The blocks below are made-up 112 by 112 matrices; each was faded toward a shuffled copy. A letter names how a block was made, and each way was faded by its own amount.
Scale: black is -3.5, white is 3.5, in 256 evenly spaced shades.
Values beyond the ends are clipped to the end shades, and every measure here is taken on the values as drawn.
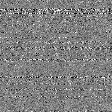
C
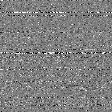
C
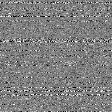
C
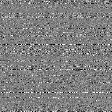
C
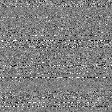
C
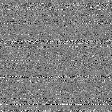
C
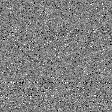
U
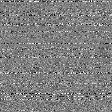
C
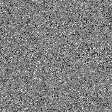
U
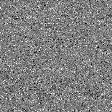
U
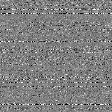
C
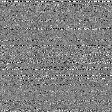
C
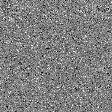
U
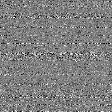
C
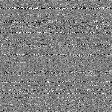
C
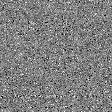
U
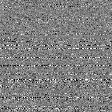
C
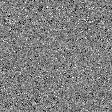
U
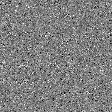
U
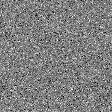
U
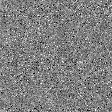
U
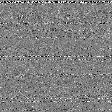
C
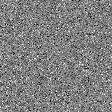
U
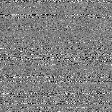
C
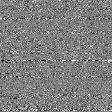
C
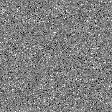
U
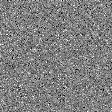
U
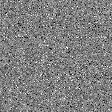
U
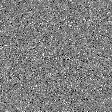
U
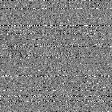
C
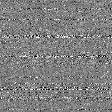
C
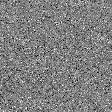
U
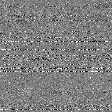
C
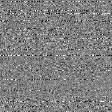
C
